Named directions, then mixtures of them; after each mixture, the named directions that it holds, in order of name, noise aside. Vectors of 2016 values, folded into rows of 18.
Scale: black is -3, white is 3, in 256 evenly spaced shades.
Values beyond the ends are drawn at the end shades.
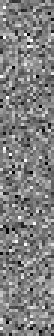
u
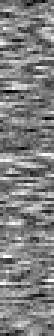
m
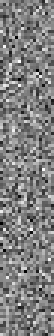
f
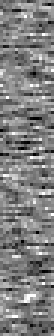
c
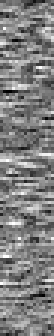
m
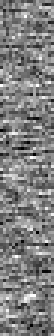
c, f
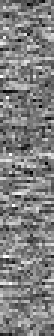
m, u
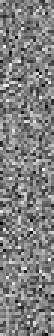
f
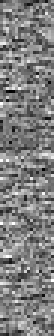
f, m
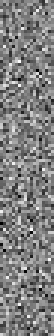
f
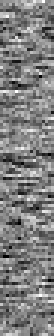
f, m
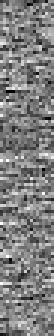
f, m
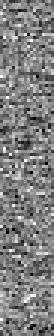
c, u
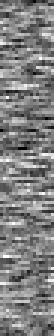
c, m
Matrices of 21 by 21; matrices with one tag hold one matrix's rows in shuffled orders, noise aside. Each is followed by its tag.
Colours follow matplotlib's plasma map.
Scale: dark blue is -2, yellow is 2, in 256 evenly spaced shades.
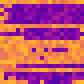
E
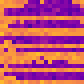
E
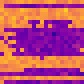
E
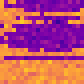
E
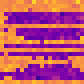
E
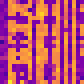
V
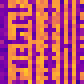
V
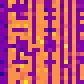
V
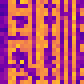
V
